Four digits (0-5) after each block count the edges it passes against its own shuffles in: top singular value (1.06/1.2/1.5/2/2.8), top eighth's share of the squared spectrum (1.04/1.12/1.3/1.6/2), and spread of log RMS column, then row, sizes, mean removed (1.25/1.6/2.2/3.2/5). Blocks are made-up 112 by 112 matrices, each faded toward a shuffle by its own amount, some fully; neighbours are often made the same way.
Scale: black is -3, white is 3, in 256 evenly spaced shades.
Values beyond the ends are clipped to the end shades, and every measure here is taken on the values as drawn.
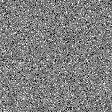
3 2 0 0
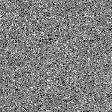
3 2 1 1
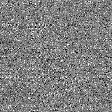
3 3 1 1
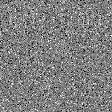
3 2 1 0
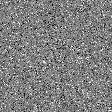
1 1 0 0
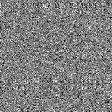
4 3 1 2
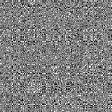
5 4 3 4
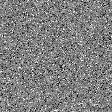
2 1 0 0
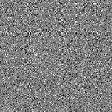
4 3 2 2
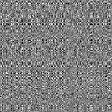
5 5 4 4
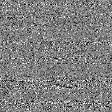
1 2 0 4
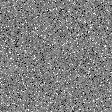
0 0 0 0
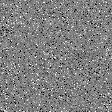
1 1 1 1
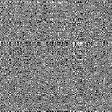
5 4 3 3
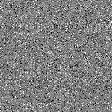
3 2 0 1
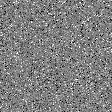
0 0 0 0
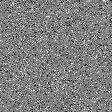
0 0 0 0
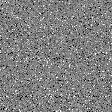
1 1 0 1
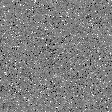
0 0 0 0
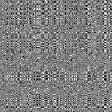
5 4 4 3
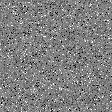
0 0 0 0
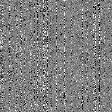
2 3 4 0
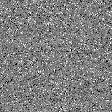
3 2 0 0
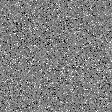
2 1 0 0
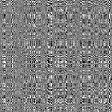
5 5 4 4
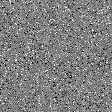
0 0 0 0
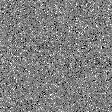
2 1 0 0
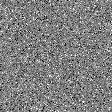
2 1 0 0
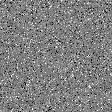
1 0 0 0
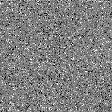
3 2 1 0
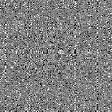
4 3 3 2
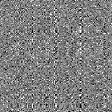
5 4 3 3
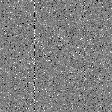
4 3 1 0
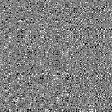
4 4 2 3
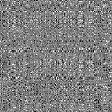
5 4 3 3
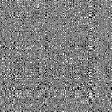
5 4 3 3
